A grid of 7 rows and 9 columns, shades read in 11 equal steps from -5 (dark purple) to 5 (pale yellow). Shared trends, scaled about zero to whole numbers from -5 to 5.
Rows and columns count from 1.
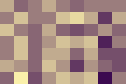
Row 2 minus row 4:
0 0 1 -1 0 2 -1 1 2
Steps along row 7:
up down up up down up down up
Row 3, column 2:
0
